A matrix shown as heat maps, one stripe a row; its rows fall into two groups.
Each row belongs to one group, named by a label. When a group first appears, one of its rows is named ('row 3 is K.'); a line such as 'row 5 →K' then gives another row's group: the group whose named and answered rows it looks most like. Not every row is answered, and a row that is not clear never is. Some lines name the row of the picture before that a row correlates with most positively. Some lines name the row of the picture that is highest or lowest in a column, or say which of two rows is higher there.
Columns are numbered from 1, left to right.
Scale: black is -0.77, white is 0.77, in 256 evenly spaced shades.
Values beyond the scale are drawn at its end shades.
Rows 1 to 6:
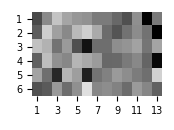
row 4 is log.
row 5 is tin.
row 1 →log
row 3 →tin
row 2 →log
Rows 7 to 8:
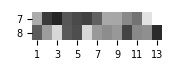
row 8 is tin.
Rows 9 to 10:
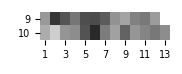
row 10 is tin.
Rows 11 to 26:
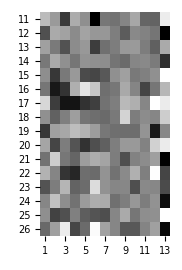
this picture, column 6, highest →26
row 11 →tin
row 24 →log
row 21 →log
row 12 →log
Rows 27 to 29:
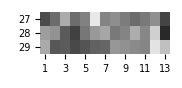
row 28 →log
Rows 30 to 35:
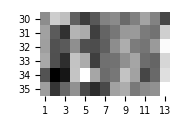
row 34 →tin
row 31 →tin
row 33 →tin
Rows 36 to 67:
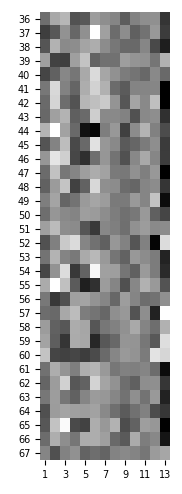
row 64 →log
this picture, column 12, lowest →52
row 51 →tin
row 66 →log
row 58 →tin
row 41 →log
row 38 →log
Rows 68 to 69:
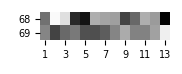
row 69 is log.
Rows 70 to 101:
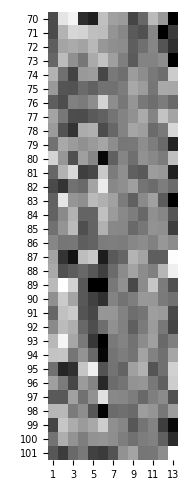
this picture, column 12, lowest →71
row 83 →log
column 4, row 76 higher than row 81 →Yes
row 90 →tin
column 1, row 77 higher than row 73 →Yes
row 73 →log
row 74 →tin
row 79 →log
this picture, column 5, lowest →89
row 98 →tin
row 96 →tin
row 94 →tin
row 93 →tin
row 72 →log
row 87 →tin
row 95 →tin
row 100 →log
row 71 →log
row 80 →tin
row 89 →tin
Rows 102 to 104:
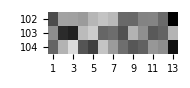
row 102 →log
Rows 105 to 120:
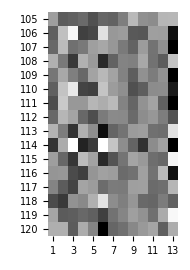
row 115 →tin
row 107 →log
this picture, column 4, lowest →114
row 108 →tin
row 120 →tin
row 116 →log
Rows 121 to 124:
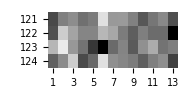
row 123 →tin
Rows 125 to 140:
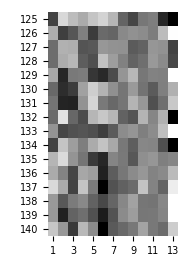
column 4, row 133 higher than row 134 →No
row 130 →tin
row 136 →tin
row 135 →tin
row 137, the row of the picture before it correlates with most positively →123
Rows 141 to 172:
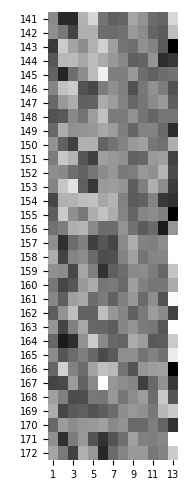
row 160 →tin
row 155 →log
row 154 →log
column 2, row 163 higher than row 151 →No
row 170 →log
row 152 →log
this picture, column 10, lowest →167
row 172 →tin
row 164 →tin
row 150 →tin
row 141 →tin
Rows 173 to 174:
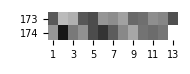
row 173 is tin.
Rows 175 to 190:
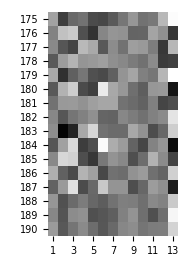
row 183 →tin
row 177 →tin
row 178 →log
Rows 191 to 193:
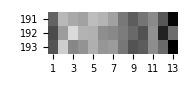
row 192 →log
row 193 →log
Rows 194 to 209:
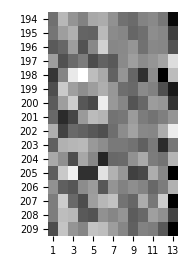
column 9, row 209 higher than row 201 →No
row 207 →log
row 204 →tin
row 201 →tin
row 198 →log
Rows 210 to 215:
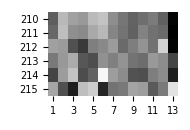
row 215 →tin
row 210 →log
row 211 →log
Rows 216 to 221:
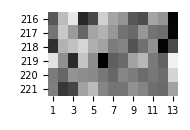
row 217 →log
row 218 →log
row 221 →tin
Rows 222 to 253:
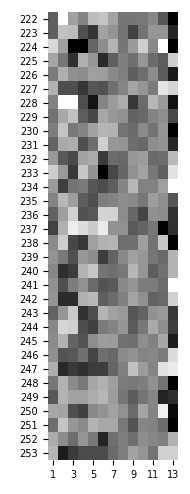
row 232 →tin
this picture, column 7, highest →236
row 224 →log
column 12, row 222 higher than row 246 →No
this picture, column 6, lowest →233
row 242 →tin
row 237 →log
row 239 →tin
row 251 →log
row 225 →tin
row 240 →tin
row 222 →log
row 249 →log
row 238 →log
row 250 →log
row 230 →log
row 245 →log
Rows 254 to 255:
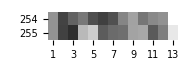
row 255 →tin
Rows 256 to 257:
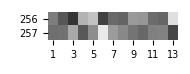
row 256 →tin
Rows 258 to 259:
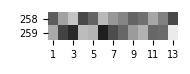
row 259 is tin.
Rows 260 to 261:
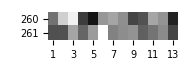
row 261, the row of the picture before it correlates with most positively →258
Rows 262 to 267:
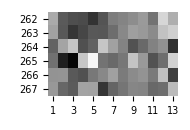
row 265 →tin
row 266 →log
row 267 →tin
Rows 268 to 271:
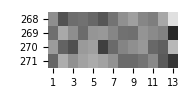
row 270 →tin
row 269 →log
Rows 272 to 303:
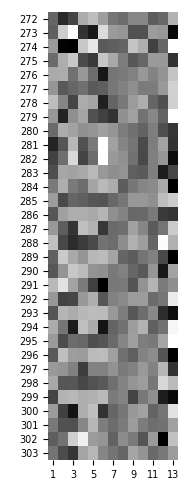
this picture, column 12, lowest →302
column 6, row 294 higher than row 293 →No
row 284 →log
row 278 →tin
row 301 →tin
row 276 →tin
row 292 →tin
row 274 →tin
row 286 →log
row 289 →log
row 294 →tin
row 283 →log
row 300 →tin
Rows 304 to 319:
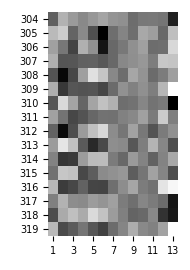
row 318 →log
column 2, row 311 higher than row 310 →No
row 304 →log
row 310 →log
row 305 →tin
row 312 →tin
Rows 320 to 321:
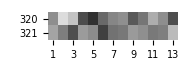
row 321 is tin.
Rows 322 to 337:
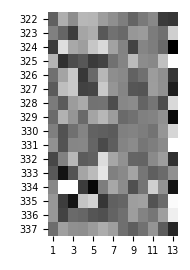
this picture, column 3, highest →334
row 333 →tin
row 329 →log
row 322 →log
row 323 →tin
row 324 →log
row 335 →tin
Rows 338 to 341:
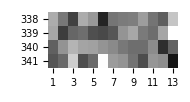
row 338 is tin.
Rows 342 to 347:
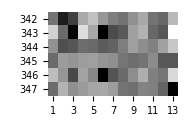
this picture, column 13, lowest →347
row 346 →tin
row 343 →tin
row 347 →log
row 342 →tin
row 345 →log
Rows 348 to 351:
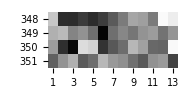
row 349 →tin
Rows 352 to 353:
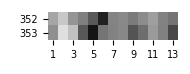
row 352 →tin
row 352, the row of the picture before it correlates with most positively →349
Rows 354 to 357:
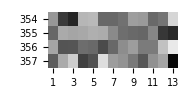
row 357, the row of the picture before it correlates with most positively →353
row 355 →log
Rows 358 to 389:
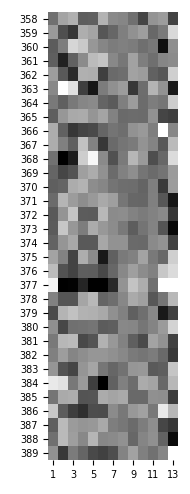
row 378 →tin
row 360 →log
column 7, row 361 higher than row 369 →Yes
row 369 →tin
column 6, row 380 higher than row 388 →No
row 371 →log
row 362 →tin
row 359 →tin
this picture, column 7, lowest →377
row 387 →log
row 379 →log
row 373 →log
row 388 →log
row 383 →tin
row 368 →tin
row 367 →tin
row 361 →tin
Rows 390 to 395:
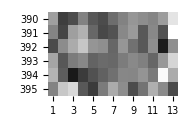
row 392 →log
